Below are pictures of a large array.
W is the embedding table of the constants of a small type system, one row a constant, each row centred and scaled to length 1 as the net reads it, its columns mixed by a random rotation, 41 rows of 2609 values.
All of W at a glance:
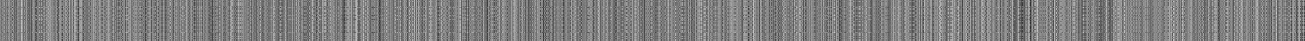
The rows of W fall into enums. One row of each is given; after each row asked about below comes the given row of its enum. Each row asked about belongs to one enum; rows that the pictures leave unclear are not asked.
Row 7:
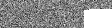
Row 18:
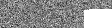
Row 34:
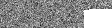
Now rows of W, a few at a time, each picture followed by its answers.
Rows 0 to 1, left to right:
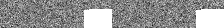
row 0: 18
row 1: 34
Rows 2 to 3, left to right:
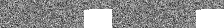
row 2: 18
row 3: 18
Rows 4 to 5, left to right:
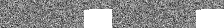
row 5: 18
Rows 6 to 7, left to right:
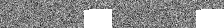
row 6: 34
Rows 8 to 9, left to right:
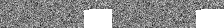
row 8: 34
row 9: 34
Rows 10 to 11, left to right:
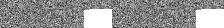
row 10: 18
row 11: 18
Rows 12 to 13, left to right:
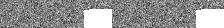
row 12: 34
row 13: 34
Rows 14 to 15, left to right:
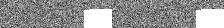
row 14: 18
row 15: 7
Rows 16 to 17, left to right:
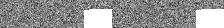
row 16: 34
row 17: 18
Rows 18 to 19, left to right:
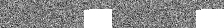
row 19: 7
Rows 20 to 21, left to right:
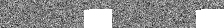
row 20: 18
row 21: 34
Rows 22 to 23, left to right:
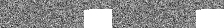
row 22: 18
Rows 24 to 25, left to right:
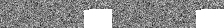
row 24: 34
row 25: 34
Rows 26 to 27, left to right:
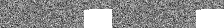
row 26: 18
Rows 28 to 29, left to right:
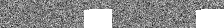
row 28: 18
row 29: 34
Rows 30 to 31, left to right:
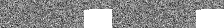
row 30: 18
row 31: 18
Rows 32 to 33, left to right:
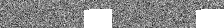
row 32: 7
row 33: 34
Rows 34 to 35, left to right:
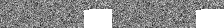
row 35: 34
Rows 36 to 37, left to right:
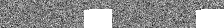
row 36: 18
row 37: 34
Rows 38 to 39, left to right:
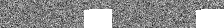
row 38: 18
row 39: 34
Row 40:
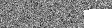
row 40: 34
